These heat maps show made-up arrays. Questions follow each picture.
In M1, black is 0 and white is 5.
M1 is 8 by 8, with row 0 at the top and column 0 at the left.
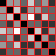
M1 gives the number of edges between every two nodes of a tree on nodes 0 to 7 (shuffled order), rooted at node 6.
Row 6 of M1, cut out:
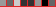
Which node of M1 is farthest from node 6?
2
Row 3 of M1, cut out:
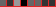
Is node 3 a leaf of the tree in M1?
no
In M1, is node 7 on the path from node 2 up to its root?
yes
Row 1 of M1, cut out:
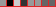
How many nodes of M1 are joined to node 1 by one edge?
1
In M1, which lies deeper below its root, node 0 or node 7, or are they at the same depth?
node 0
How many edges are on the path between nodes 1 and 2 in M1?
4
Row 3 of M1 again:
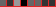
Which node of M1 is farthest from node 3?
2
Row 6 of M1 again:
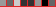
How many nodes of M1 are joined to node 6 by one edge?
2
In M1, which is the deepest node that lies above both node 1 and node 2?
3
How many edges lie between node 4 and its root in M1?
1
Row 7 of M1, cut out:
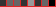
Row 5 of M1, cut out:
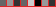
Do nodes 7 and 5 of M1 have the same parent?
no
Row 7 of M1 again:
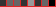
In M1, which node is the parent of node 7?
3
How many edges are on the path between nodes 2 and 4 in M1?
5
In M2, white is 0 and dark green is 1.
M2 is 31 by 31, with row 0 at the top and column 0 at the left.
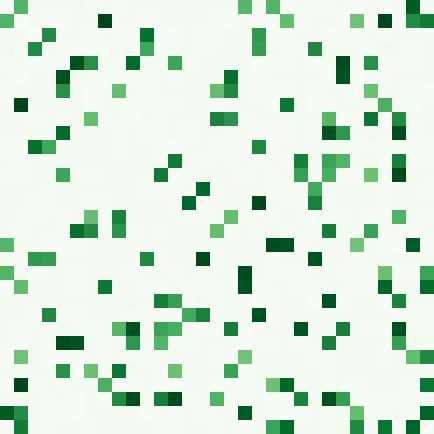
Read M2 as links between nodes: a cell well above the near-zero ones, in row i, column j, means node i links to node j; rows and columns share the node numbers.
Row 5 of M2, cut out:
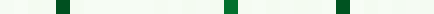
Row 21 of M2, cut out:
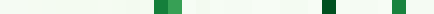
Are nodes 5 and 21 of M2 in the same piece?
yes
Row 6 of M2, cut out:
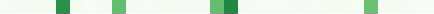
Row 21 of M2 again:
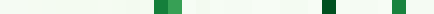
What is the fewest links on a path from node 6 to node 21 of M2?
3
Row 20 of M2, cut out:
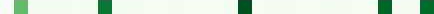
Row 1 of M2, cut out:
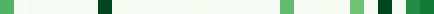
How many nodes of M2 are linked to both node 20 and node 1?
3
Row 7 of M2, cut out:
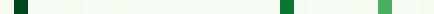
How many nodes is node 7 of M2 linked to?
3
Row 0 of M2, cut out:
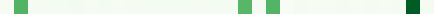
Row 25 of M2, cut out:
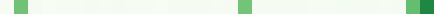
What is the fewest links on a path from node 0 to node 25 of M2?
2
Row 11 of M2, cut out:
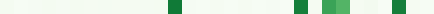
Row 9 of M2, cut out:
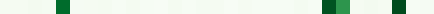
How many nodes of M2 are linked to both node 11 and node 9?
3
